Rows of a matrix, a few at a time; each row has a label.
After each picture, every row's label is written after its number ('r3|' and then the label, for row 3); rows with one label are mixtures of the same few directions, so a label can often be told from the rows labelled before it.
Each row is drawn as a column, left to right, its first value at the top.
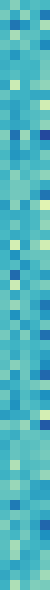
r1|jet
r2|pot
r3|jet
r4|jet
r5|jet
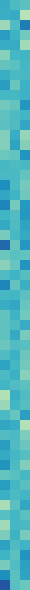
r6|pot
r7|jet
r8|jet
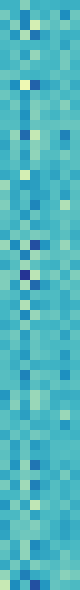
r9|pot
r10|pot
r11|pot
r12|pot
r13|pot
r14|pot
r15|jet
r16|pot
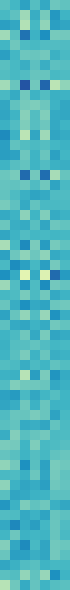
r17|pot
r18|jet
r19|pot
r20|jet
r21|pot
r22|pot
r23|pot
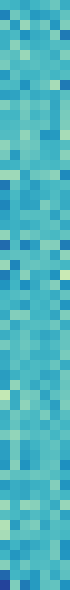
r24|pot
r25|jet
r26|pot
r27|pot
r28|jet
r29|pot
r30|pot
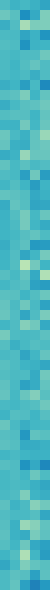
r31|jet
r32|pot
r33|jet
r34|pot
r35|pot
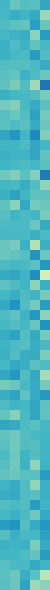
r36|jet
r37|jet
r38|pot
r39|pot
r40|pot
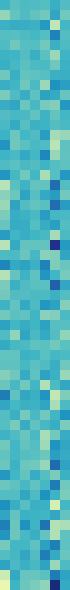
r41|pot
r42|jet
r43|jet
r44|pot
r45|jet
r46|pot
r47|jet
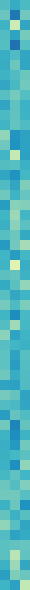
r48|jet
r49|jet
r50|pot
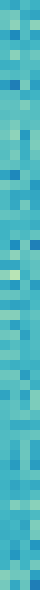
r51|pot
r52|pot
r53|jet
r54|pot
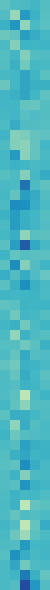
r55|pot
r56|jet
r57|pot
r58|pot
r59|pot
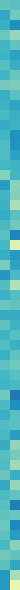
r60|pot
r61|pot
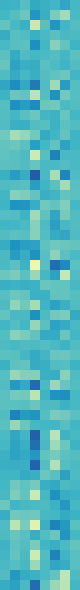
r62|pot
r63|jet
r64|jet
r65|jet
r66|jet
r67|jet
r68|pot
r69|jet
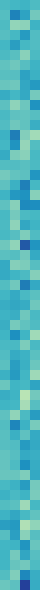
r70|jet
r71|jet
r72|pot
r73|jet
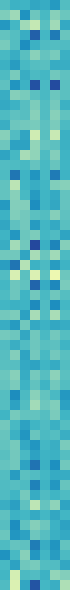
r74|jet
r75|pot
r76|jet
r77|pot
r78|pot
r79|pot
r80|pot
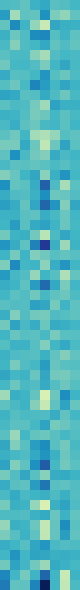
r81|pot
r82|jet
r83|pot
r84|pot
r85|pot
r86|jet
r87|pot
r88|jet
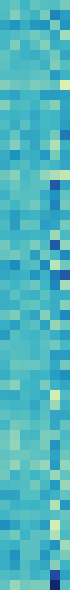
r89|jet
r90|jet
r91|pot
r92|pot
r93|jet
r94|pot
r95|pot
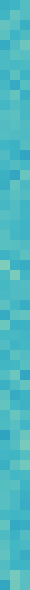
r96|jet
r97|pot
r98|jet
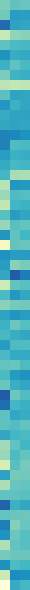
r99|pot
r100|pot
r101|pot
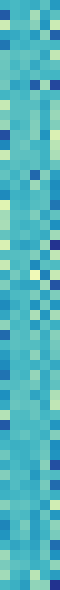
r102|jet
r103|pot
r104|pot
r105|pot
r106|pot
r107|pot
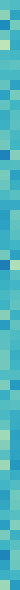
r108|jet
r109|jet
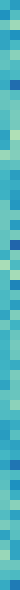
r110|jet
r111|pot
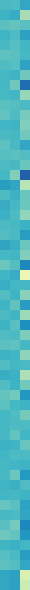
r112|pot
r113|pot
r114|pot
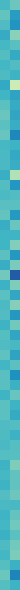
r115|pot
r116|pot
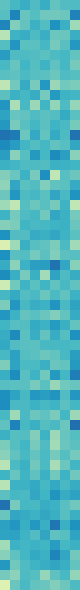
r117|pot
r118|jet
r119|pot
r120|jet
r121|pot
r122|jet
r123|jet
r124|jet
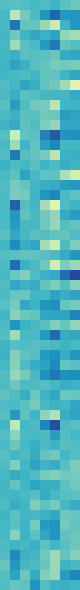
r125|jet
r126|jet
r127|pot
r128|pot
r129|jet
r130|jet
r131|pot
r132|pot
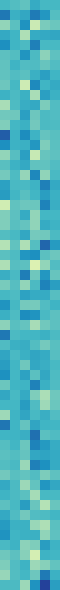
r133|jet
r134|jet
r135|pot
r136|jet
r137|pot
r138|pot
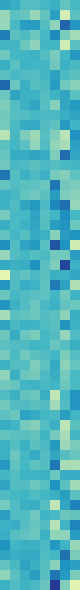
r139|pot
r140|jet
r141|jet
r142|jet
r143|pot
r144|pot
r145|jet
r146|pot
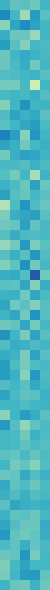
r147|jet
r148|pot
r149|jet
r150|pot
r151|pot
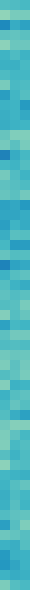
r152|jet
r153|jet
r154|jet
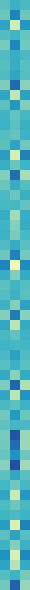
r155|jet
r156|jet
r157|jet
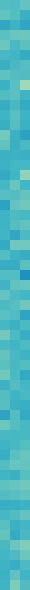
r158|jet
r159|pot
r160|pot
